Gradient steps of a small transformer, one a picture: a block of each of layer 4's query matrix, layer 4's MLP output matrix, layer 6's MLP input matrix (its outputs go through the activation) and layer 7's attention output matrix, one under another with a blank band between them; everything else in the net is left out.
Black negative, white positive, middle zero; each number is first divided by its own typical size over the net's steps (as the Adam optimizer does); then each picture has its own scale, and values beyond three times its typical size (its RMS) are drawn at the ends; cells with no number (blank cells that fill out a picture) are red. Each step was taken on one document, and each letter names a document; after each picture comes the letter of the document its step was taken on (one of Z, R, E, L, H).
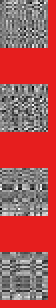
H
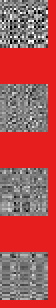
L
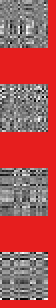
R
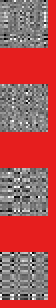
L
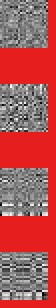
H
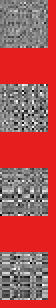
H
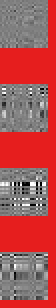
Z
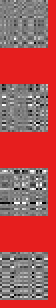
Z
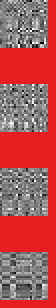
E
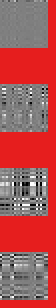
Z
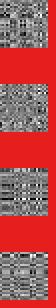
R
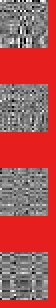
E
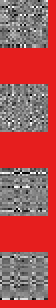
L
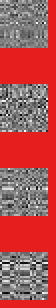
R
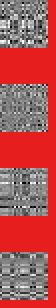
R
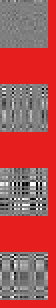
Z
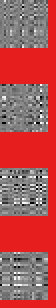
Z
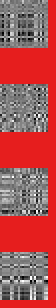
R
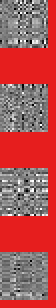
E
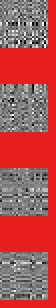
E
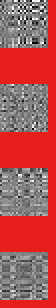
E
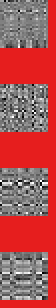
H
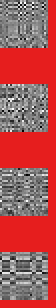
H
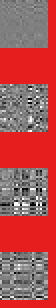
Z
